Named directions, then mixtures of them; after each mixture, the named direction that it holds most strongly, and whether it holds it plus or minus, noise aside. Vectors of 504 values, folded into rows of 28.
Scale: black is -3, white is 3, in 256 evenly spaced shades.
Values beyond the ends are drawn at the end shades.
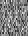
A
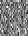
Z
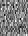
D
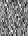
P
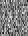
A, plus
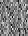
Z, minus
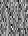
Z, minus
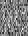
A, plus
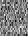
D, minus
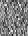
P, plus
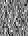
A, plus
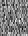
D, plus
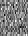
D, plus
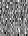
Z, plus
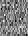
D, minus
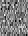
D, minus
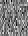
A, minus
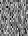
Z, minus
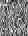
P, plus
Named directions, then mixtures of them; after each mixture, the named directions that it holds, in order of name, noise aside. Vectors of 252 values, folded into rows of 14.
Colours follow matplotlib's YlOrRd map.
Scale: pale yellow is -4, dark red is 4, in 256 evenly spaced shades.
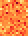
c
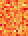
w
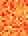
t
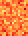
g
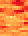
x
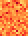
c, g, w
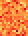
c, g, w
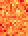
c, g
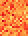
t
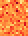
c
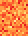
g, t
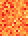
t, w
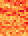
c, g, x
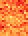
c, t, x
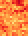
g, x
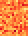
t, w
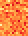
c, w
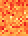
t, x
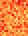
g, t, x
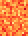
g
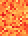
t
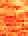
x
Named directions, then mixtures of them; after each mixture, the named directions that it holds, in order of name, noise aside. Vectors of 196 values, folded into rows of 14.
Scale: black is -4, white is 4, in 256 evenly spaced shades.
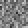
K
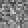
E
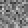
E, K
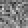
E, K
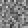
E, K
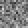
E, K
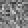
E, K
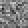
E, K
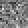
E, K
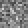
E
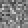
E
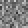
K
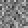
K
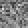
E, K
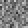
K
